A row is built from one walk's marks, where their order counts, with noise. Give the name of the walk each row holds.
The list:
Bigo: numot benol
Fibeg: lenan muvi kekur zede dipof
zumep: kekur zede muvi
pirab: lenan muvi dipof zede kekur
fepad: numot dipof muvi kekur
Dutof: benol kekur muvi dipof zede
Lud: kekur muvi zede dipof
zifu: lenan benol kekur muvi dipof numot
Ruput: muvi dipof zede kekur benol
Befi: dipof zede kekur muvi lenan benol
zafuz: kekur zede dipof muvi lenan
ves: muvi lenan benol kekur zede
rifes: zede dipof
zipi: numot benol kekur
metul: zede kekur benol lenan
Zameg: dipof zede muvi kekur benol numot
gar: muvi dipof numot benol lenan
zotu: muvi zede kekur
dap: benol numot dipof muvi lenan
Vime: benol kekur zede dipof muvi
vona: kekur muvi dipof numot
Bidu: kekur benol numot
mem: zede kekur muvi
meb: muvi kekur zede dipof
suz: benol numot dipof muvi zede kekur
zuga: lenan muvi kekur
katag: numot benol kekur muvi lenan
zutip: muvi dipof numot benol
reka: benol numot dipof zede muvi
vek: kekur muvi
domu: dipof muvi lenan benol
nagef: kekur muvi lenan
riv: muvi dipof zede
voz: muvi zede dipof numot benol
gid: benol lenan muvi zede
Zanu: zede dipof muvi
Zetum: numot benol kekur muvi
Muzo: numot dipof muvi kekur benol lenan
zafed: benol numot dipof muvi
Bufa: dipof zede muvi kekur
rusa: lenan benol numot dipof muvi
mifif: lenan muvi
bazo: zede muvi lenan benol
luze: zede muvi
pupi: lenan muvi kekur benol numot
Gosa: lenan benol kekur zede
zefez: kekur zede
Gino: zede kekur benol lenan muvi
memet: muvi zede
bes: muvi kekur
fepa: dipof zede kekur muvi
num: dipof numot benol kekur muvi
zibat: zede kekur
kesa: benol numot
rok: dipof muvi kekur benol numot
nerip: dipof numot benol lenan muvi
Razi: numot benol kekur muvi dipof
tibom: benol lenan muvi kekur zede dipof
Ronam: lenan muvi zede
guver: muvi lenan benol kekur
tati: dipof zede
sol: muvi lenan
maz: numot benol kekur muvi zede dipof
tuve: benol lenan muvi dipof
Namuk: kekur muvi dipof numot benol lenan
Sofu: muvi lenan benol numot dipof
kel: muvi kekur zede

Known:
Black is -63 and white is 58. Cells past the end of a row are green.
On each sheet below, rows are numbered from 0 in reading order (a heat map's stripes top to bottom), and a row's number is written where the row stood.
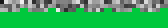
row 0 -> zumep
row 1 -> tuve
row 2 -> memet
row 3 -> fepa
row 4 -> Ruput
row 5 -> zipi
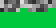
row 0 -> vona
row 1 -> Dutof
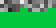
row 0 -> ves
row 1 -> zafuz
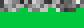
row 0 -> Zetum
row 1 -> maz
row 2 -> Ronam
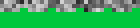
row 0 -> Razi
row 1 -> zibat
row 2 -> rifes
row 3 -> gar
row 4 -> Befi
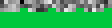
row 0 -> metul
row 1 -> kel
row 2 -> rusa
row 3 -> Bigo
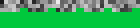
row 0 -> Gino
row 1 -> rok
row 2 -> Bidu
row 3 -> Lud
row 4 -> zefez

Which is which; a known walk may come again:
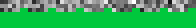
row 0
Zameg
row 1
rok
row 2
zumep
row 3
zotu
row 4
memet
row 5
Namuk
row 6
luze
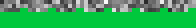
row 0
tati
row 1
katag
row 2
nagef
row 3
zuga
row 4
bazo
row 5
Ronam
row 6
Bidu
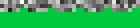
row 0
meb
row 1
zutip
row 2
zifu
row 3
Befi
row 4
tuve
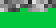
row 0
Gosa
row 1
Gino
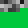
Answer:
Dutof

